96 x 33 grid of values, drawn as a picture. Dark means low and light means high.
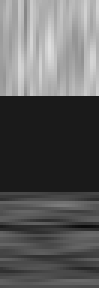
It is made of 3 by 1 panels. Panel 1,1: high, streaked downward. Panel 2,1: very low, flat. Panel 3,1: low, streaked across.
